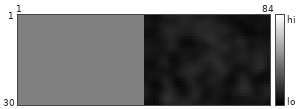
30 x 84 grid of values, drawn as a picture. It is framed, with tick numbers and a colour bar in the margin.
The table splits into one row of 2 panels. Panel 1,1: middling, flat. Panel 1,2: very low, blotchy, faint in contrast.
